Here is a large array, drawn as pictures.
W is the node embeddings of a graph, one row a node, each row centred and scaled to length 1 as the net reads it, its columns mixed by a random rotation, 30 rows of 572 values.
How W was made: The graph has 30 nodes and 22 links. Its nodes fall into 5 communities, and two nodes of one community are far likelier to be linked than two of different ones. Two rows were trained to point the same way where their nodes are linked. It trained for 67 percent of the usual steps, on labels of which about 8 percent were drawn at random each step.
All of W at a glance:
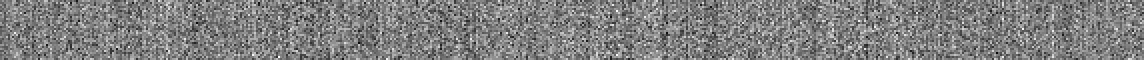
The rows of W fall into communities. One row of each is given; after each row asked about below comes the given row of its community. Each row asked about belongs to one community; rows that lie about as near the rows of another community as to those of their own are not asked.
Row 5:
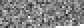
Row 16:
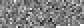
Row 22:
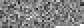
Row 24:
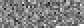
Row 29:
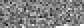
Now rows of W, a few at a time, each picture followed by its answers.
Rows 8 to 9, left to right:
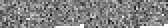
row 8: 29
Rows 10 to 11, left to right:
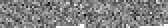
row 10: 24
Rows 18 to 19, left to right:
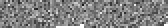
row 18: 22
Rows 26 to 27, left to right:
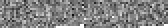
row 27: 5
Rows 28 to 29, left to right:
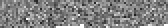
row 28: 16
